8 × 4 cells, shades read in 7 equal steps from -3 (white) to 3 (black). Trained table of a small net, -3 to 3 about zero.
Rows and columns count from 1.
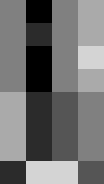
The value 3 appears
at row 1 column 2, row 3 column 2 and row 4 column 2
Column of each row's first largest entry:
2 2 2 2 2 2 2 1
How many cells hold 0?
11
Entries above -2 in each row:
4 4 3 4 4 4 4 2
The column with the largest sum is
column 2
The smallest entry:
-2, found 3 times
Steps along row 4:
up down down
